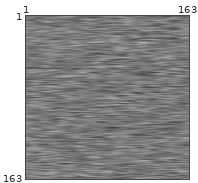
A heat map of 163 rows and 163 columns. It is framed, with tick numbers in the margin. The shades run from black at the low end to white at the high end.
On average the colour sits 50% of the way up the scale. The grain runs across in streaks. The halves do not mirror each other. The values follow a bell shape. No overall slope runs across the table.
